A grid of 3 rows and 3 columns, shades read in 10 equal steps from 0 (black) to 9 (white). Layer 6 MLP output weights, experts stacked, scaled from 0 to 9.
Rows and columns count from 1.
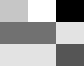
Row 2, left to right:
4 4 8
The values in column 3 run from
0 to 8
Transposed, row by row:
7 4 8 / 9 4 8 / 0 8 3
